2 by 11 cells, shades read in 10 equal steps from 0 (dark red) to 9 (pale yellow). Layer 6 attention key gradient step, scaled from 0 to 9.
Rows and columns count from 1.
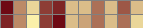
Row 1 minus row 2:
-1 0 -1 0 1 0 1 0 0 -1 -1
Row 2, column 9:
7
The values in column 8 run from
4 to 4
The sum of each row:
51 53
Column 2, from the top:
5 5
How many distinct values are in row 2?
9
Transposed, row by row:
0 1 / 5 5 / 8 9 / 2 2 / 1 0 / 7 7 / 7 6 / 4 4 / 7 7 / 3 4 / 7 8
